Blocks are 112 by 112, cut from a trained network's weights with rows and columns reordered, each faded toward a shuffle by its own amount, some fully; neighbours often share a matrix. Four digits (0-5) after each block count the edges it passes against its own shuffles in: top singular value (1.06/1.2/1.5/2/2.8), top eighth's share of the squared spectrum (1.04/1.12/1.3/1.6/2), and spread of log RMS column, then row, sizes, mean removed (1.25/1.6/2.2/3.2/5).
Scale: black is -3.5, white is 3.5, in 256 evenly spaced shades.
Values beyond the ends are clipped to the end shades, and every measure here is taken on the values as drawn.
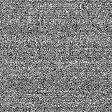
3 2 1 0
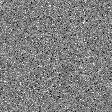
0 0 0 0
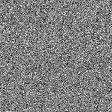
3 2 1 0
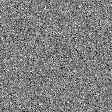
0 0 0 0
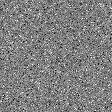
0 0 0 0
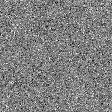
0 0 0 0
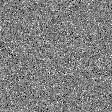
0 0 0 0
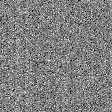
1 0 0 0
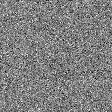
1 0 0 0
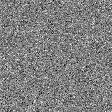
1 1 0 0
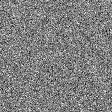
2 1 0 0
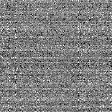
4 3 3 1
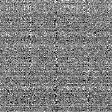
4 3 3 1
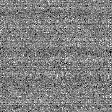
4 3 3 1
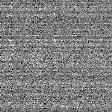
4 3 3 1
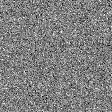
1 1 0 0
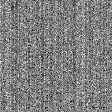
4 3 1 2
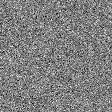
1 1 0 0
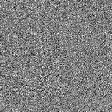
4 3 1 2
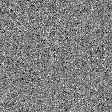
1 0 0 0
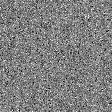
1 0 0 0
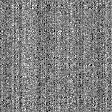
4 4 1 3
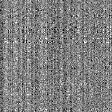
4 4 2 3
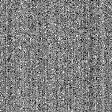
3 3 0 2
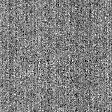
3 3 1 2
